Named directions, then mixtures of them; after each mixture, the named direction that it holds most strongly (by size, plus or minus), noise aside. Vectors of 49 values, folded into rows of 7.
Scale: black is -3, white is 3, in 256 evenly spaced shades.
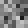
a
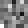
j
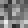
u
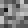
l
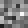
l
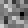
a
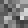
a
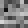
l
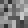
a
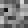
l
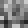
u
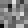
j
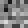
u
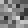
a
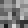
u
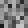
j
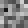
l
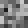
l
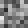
l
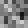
a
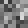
a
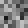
a
